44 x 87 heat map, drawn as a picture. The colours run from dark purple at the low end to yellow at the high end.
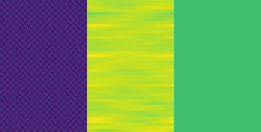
The table splits into one row of 3 panels. Panel 1,1: very low, checkered, faint in contrast. Panel 1,2: very high, streaked across, faint in contrast. Panel 1,3: high, flat.
